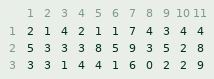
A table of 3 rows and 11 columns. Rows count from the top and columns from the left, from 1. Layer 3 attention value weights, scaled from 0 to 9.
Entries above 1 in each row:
8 11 8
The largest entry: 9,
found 2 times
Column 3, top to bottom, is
4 3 1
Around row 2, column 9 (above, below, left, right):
3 2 3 2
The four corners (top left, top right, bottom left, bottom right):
2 4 3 9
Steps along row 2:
down same same up down up down up down up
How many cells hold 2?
5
